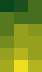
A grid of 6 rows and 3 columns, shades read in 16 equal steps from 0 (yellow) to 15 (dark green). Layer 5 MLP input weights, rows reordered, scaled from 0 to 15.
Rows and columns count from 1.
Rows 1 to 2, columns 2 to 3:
14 11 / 11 11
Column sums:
54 41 45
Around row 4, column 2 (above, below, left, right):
6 4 8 6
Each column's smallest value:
5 0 4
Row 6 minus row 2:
-5 -11 -7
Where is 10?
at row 2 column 1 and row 3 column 1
